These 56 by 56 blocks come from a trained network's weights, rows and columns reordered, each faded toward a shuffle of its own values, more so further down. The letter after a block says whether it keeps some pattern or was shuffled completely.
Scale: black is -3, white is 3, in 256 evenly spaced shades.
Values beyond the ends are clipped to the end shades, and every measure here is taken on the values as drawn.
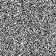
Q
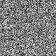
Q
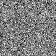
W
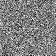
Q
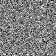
Q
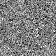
Q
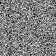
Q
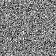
W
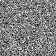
W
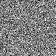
Q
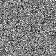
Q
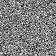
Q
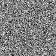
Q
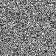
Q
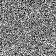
W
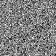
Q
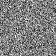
Q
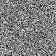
W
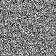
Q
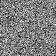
W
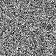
W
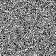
W
